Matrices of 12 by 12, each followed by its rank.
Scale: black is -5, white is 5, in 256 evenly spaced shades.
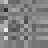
two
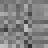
two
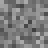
full rank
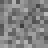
full rank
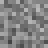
full rank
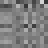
two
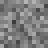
full rank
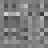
two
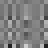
one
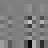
one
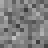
full rank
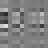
one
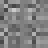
two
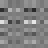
one
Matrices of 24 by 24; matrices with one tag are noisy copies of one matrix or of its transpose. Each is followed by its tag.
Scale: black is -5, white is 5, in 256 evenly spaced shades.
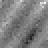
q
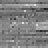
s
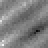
q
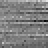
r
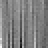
r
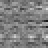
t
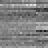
s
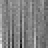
r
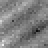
q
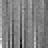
r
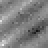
q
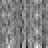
t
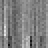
s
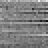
r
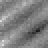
q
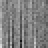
r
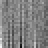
r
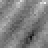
q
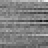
r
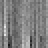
s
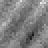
q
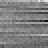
r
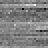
s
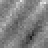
q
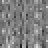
t
